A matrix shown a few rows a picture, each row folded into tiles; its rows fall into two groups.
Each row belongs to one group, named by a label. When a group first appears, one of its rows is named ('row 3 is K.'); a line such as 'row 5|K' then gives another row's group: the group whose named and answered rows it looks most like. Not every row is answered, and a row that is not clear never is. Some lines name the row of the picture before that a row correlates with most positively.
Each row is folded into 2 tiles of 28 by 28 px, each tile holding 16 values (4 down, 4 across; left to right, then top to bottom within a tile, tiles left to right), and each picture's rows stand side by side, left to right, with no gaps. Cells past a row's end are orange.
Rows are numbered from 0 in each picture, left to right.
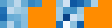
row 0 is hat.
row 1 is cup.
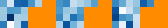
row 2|hat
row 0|cup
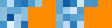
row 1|hat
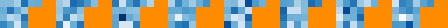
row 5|hat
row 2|cup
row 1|cup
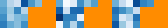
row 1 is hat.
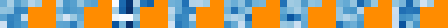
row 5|cup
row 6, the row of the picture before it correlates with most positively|0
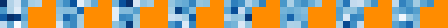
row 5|cup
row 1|hat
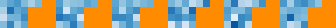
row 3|hat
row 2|hat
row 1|hat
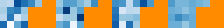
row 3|cup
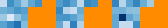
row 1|hat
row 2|cup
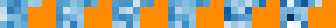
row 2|hat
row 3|hat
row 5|cup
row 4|hat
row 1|hat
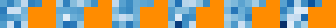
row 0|hat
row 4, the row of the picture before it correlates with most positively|0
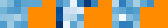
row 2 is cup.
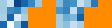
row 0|cup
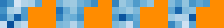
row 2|cup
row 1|hat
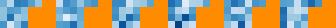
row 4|hat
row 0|cup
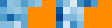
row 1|hat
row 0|cup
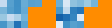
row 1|hat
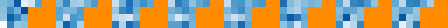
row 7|cup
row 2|cup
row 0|hat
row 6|cup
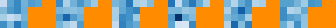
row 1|cup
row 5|hat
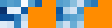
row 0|hat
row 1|hat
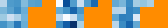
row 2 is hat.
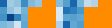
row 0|cup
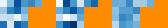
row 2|hat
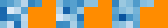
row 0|hat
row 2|cup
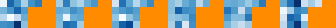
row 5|hat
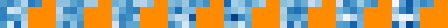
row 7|cup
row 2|hat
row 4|cup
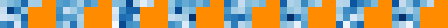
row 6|cup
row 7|cup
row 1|hat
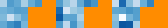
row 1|hat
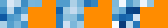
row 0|hat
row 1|hat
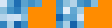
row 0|cup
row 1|hat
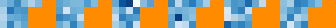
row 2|hat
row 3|cup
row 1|hat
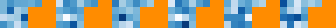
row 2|cup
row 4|hat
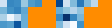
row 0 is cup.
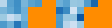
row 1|hat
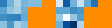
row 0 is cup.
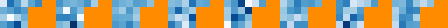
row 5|cup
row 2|hat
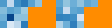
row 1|hat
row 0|cup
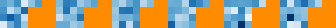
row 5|cup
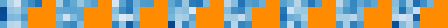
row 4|cup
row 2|cup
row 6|cup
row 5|hat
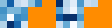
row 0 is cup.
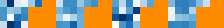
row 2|hat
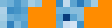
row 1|cup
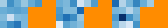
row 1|hat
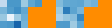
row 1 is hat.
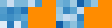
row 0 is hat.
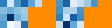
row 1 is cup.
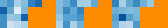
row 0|hat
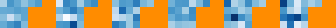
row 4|cup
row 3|hat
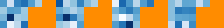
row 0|cup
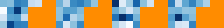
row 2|cup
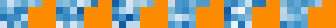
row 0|hat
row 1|hat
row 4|hat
